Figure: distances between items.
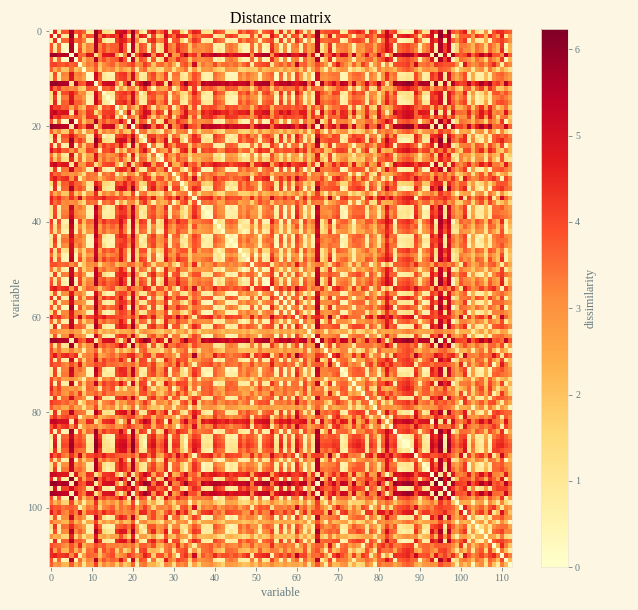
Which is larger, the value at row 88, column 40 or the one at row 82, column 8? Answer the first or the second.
the first
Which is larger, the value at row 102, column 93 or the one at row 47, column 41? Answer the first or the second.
the first
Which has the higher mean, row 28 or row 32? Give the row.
28
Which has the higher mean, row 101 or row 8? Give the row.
101
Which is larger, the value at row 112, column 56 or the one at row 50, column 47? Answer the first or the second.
the first
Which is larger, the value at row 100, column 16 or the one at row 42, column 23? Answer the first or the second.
the second
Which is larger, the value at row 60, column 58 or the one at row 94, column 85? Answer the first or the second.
the second
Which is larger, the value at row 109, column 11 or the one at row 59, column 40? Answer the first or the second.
the first
